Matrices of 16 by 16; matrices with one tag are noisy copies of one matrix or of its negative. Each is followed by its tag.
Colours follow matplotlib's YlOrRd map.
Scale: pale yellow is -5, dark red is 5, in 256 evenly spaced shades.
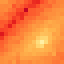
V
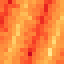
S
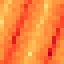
S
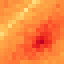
V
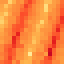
S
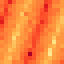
S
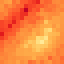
V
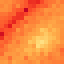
V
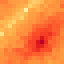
V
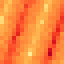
S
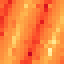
S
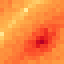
V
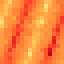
S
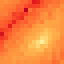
V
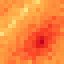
V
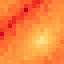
V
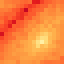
V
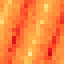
S
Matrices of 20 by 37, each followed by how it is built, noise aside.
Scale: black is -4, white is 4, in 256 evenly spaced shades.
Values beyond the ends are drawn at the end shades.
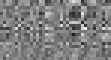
low rank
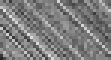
Toeplitz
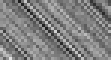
Toeplitz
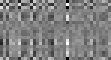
low rank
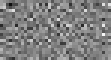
low rank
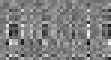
low rank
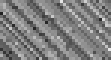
Toeplitz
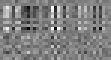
low rank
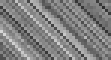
Toeplitz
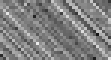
Toeplitz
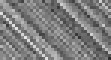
Toeplitz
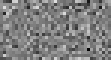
low rank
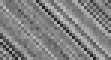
Toeplitz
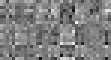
low rank
